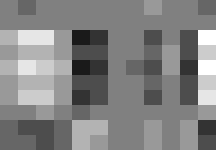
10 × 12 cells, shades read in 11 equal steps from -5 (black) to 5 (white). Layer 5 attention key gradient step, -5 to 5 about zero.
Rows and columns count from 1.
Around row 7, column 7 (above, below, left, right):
0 0 -2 0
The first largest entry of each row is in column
9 1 12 12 12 12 12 3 5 5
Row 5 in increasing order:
-4 -3 -3 -2 -1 0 1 2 2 3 4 5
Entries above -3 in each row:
12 12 10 12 9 12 11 12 11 12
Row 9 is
-1 -2 -2 -1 2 2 0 0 1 0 1 -3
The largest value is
5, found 2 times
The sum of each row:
-1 0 5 3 4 2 3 1 -3 -2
